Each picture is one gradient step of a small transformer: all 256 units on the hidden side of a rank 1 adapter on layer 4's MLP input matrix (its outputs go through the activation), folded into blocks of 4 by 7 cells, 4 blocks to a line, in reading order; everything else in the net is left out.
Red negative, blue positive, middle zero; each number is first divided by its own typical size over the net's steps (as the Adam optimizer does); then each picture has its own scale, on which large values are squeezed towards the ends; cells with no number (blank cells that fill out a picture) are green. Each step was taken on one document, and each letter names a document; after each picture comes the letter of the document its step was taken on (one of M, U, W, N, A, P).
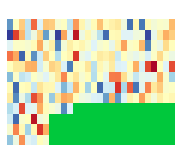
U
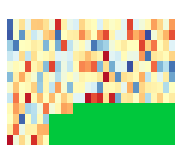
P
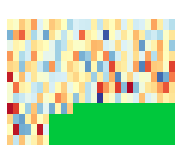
U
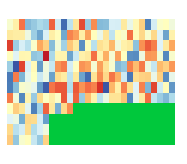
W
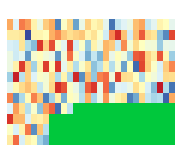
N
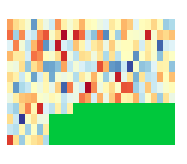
P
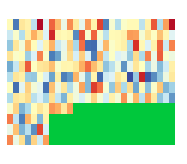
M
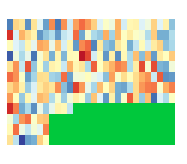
W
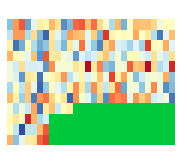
M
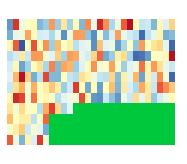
N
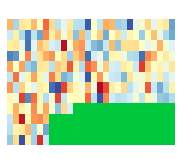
P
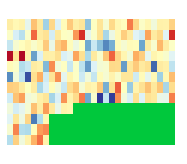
U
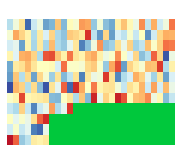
W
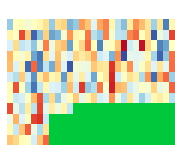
M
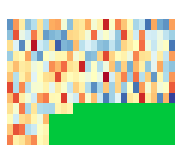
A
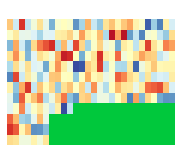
N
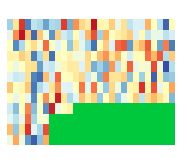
M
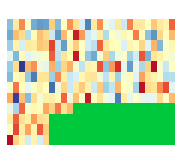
P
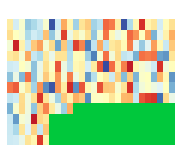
W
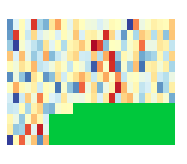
P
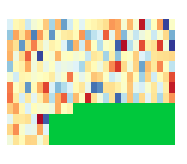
A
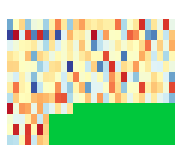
A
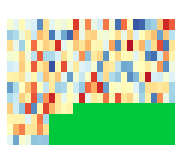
M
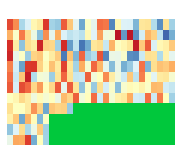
W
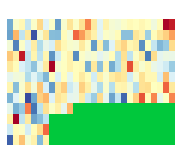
U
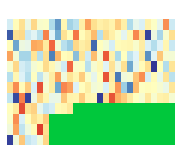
U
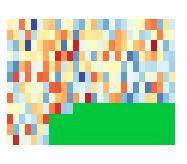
N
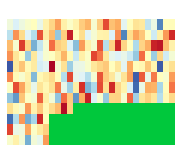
A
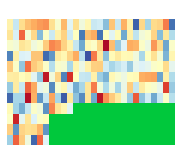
M
